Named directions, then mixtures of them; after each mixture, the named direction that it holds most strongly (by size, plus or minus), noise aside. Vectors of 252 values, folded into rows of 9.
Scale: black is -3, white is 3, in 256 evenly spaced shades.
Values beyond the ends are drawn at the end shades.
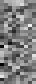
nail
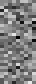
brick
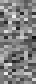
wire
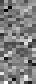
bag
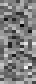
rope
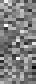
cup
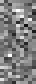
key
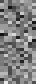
brick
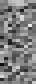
nail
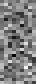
rope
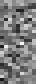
nail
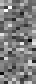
bag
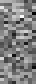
key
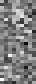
key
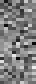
cup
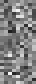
key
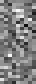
key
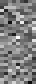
brick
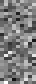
bag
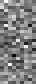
cup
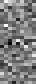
cup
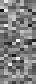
cup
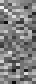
key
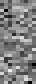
bag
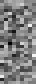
nail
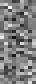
rope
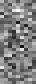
key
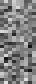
bag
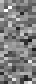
bag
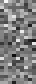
cup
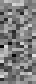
nail
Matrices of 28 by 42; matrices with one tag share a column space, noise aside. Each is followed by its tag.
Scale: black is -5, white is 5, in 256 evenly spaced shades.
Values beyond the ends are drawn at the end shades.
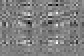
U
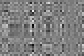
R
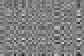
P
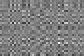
P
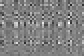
U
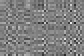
P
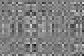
R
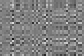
P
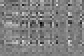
U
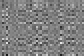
P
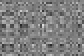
R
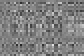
R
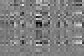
U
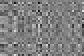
R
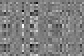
R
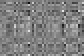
R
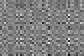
P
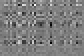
U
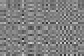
P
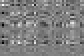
U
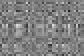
R
